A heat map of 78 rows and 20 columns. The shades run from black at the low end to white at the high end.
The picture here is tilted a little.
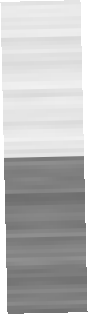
It is made of 2 by 1 panels. Panel 1,1: very high, streaked across, faint in contrast. Panel 2,1: middling, streaked across, faint in contrast.
